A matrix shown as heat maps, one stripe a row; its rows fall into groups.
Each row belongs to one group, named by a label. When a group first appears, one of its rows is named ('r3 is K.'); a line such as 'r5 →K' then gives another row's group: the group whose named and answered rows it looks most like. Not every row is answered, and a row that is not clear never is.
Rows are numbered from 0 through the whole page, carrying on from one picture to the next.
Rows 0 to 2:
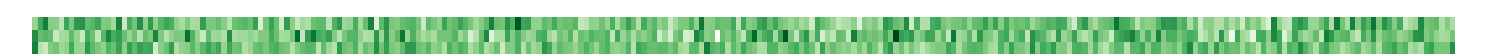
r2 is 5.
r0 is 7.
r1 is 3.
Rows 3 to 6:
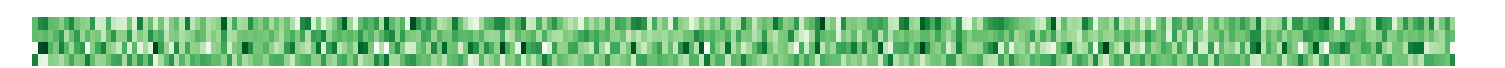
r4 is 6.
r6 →5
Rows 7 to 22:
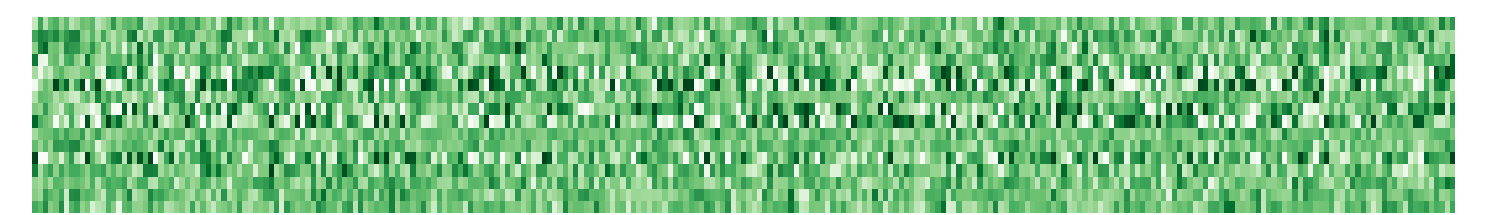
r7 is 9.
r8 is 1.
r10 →5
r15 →3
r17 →1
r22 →6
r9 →7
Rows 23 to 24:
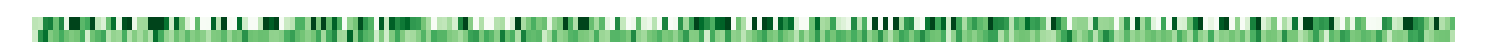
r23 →6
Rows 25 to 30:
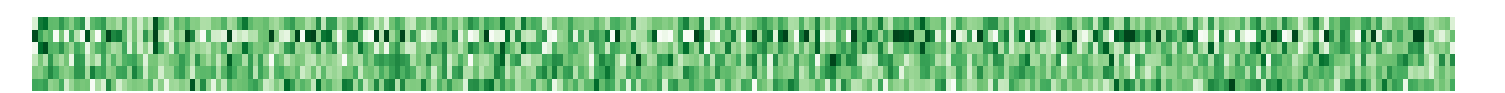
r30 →6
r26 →3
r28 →9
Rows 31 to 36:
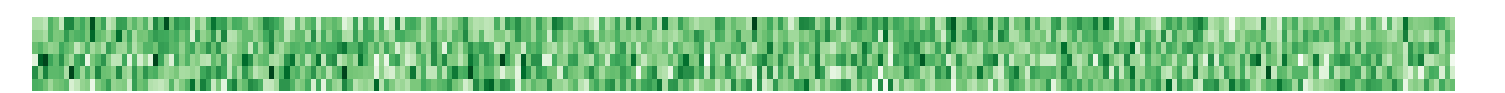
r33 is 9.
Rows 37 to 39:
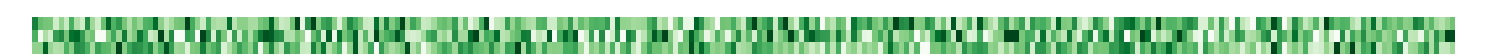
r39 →7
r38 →1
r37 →3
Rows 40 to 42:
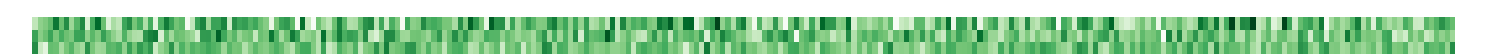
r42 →5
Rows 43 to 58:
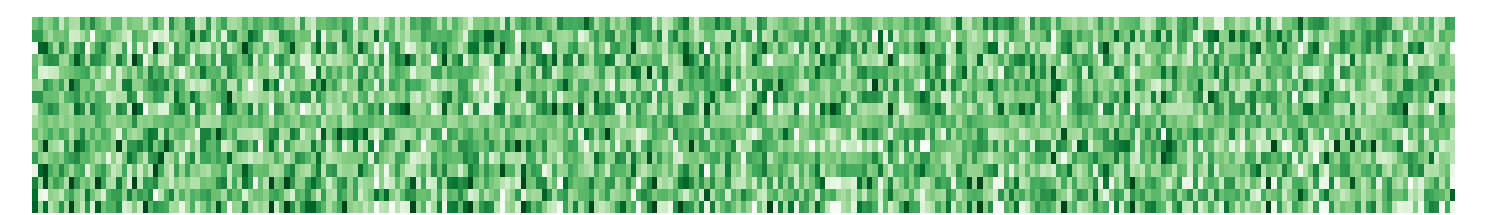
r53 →7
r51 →9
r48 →6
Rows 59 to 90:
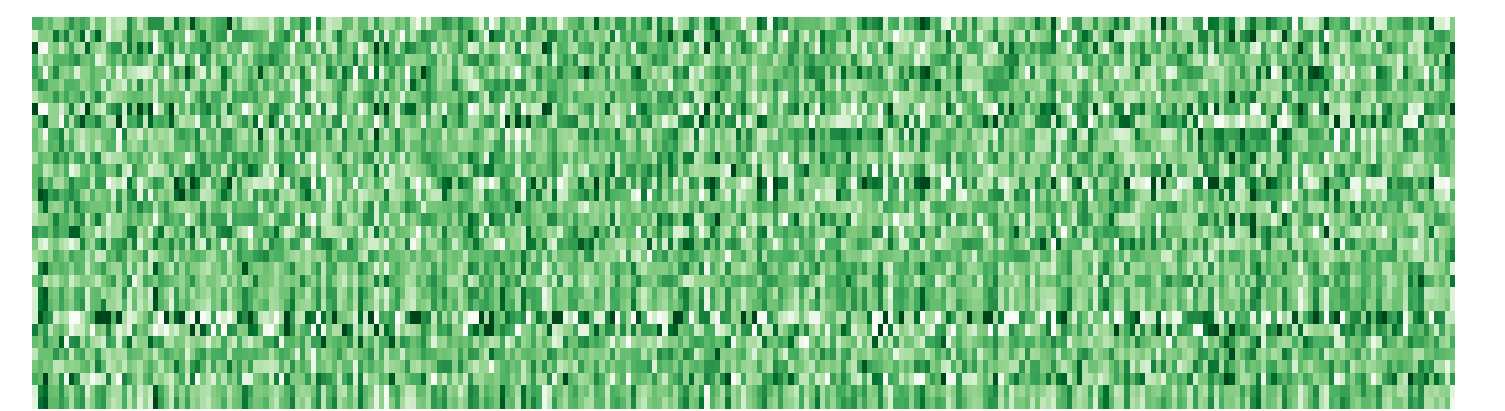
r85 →6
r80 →9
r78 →1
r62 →1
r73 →1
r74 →7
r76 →1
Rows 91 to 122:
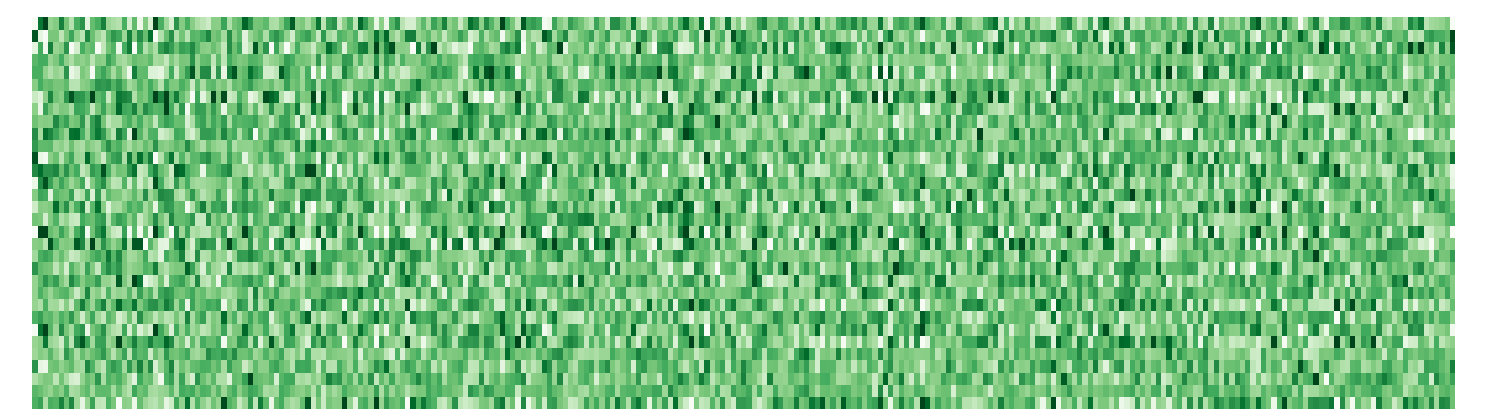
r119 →5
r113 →9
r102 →5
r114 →7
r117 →7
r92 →5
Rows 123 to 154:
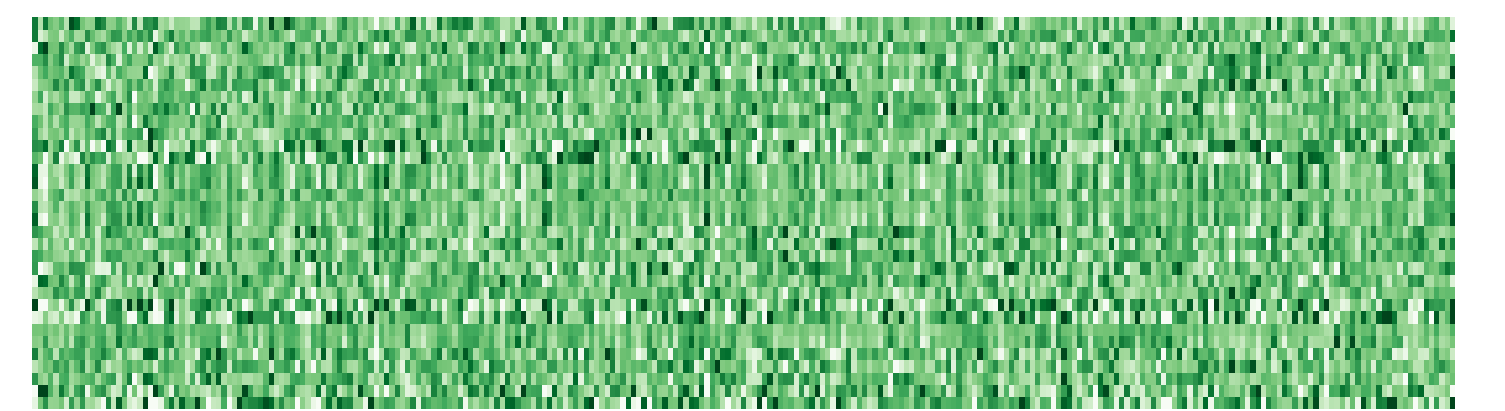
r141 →9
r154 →1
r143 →1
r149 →7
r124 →5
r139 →5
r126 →6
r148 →7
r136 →5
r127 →1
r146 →5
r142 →3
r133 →6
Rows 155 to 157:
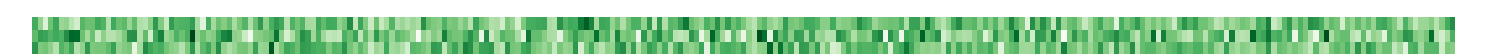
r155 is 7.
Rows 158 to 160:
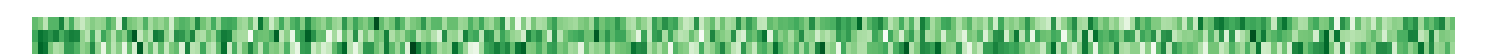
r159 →1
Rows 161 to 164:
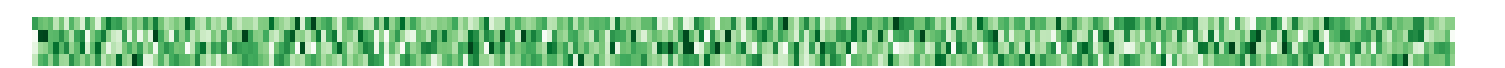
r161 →3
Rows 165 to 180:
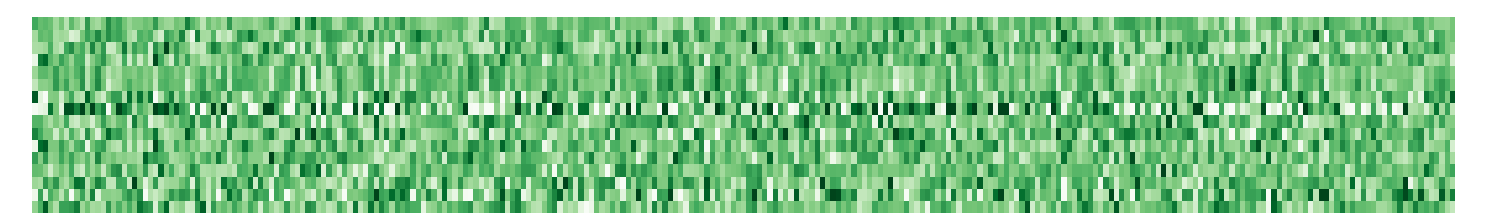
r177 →9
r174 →3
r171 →5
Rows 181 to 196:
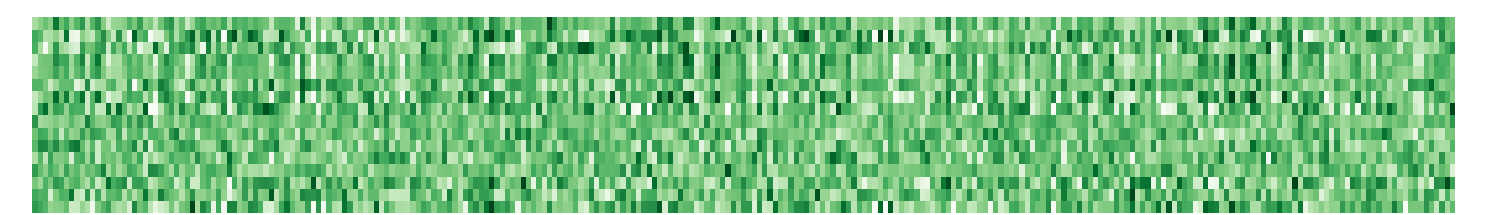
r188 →1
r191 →1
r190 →7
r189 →5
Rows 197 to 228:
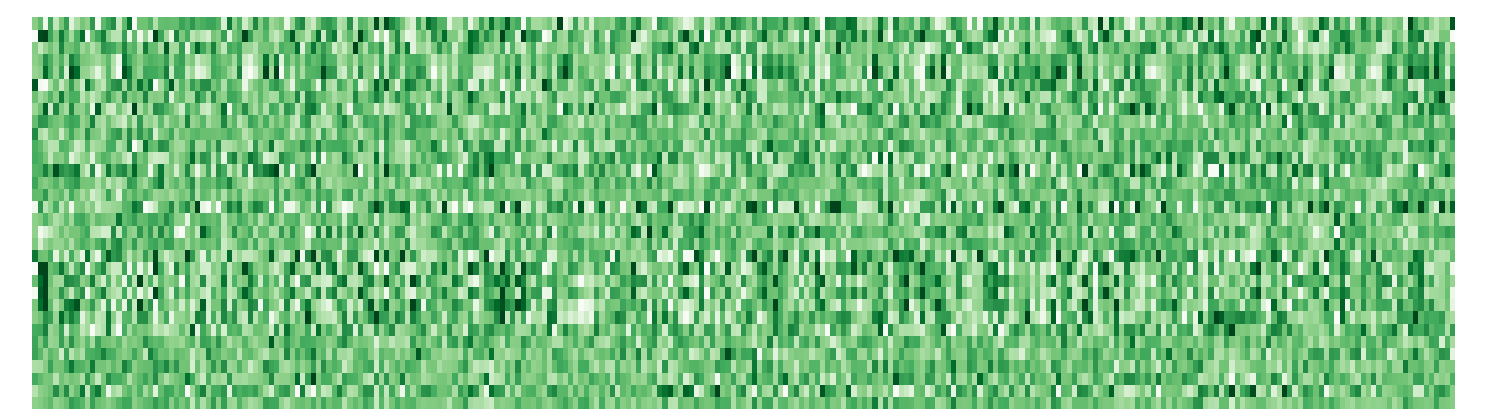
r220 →7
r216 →3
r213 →7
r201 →6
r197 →9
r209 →1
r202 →5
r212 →9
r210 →1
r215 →7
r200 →6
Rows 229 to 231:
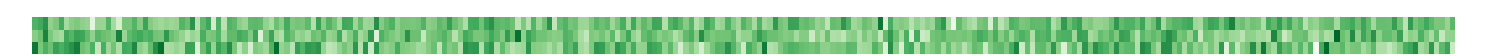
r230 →7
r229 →6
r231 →1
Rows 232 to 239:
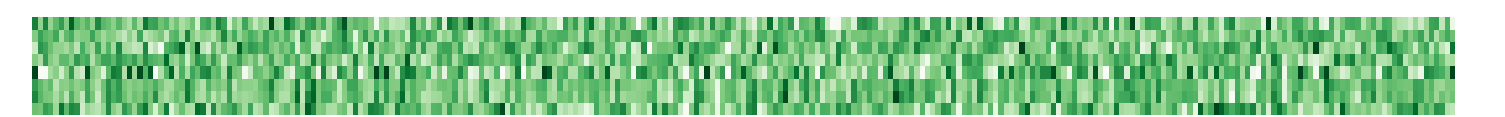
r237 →3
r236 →5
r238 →3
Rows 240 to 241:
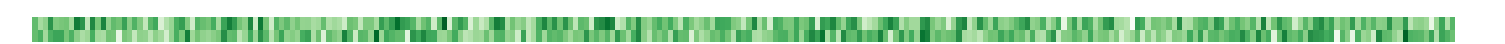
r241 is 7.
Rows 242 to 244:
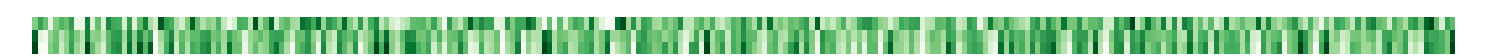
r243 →5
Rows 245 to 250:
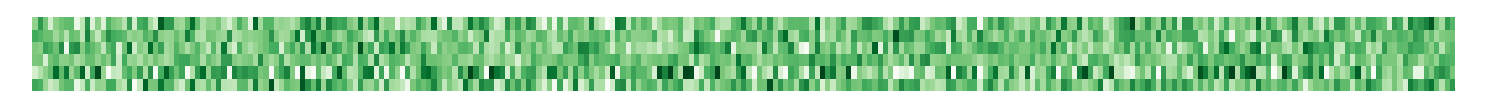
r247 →6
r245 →9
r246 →3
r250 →9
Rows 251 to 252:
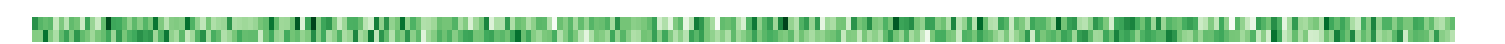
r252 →7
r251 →3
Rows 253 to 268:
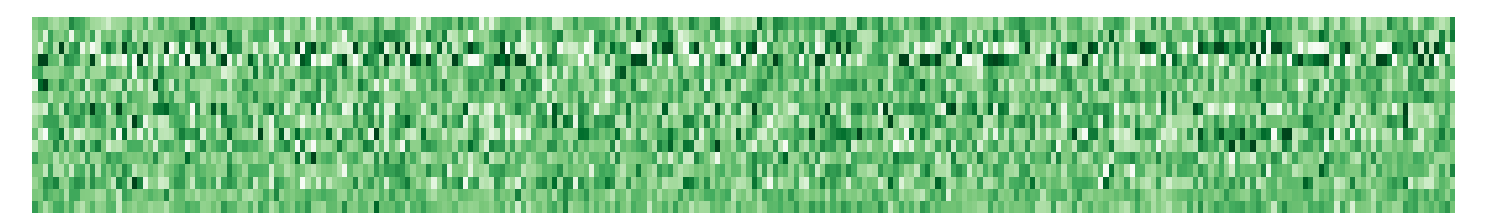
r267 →6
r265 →9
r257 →9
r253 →1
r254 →9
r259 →9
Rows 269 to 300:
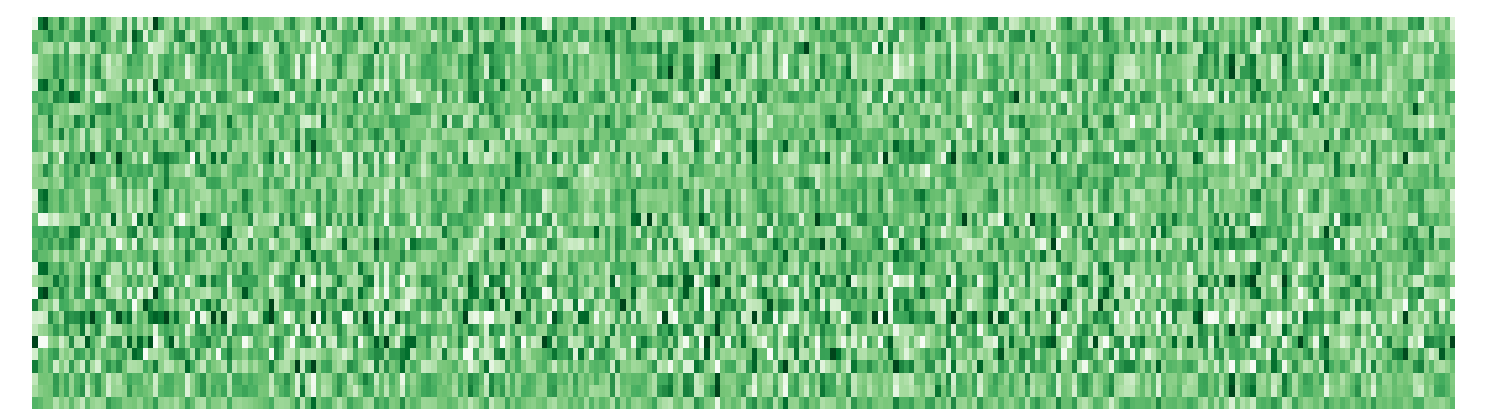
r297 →3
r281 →7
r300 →3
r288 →3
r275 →1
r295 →5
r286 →1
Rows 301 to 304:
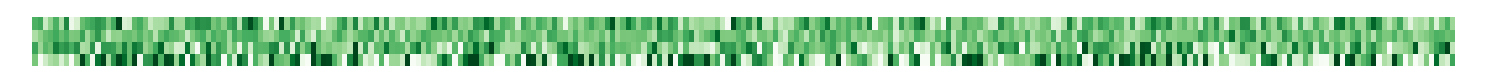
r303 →1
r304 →7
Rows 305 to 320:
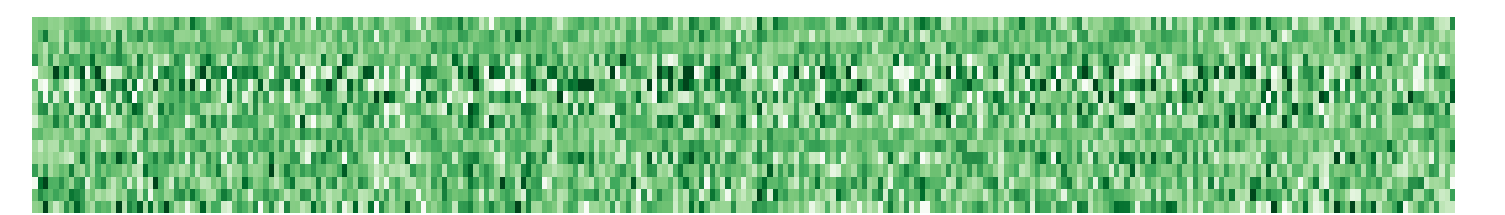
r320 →7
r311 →9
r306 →7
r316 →7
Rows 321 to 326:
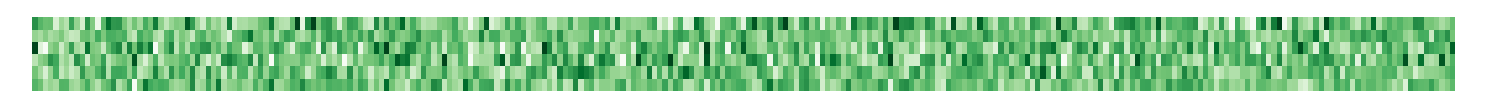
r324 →9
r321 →3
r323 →5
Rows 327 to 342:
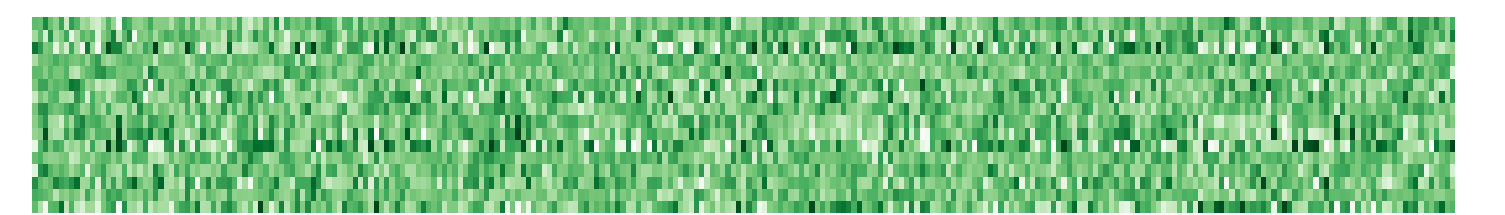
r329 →3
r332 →1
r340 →1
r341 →3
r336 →7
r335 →7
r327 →6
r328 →9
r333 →9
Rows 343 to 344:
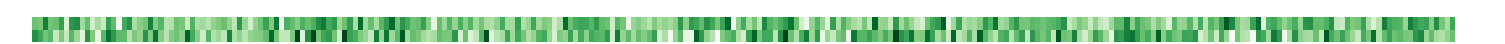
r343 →6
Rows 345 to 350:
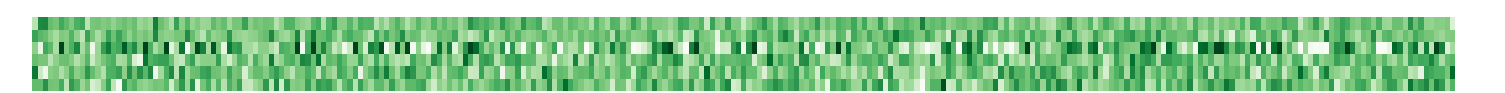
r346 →3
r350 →6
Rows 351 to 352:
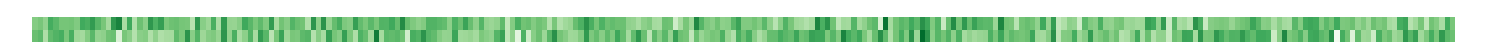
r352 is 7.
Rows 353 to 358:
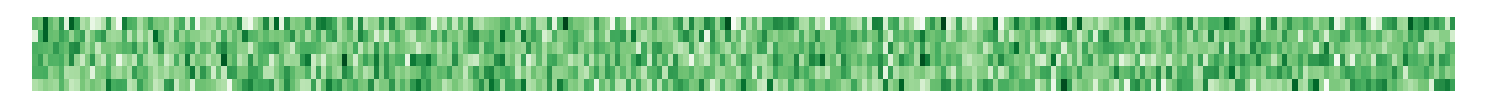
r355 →1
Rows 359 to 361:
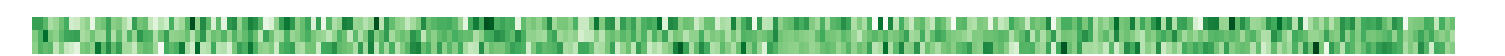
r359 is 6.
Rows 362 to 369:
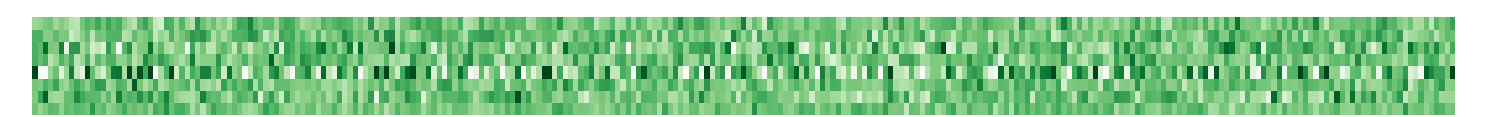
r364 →6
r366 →5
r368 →7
